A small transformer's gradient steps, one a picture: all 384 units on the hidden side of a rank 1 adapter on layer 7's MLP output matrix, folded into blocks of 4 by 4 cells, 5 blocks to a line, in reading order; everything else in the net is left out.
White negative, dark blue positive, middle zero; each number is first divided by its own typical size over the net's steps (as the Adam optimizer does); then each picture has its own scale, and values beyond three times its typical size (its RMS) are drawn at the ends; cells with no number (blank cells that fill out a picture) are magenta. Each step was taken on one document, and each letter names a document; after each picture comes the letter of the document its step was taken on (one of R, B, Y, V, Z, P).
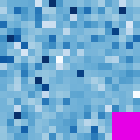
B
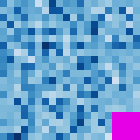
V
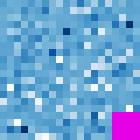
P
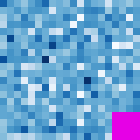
V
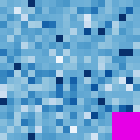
P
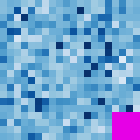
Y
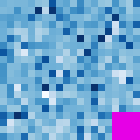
B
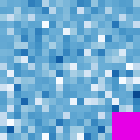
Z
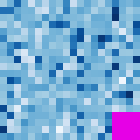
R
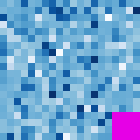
V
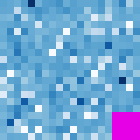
P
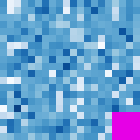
R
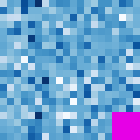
Y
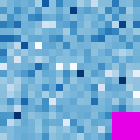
Z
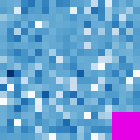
P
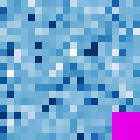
R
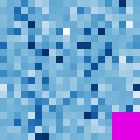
P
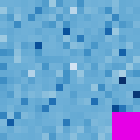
Z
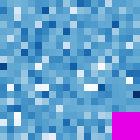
B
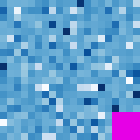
B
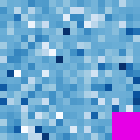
P
